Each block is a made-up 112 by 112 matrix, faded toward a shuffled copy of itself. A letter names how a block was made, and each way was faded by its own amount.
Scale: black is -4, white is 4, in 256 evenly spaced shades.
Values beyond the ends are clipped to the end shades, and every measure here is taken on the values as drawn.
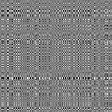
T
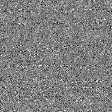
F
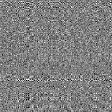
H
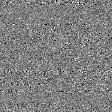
F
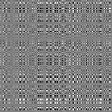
T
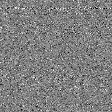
F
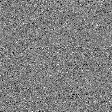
F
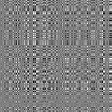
T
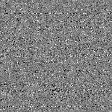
F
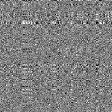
H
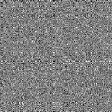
H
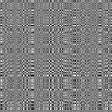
T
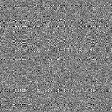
H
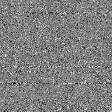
F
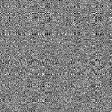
H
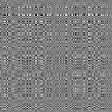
T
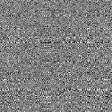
H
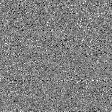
F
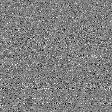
F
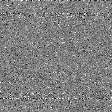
F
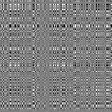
T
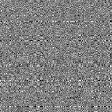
H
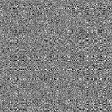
H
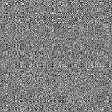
H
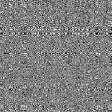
H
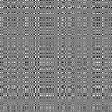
T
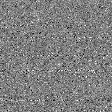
F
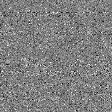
F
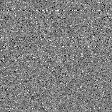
F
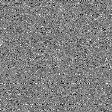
F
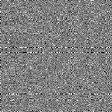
H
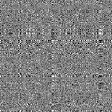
H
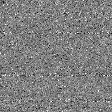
F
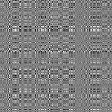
T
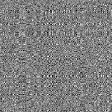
H
